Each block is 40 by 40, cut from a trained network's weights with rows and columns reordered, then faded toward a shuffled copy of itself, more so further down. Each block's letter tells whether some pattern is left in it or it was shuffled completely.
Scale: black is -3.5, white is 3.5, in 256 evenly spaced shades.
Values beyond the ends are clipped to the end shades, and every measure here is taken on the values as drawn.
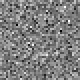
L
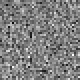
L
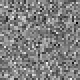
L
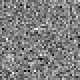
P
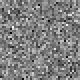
P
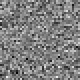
L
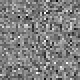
L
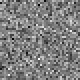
P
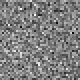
L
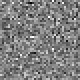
L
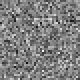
P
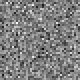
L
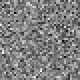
L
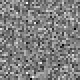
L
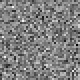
L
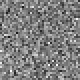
P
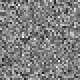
L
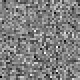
L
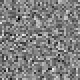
L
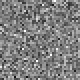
P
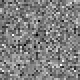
P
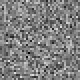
L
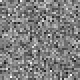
L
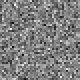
P
